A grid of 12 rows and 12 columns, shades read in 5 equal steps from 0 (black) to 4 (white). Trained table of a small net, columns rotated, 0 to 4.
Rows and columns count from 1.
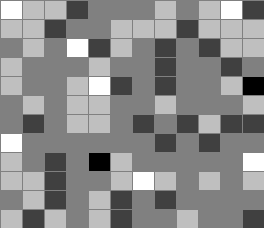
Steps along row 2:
same down up same up same same down up same same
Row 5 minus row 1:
-1 -1 -1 2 2 -1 0 -2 0 -1 -1 -1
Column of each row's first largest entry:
1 1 4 1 5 2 4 1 12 7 2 1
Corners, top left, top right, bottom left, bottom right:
4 1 3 1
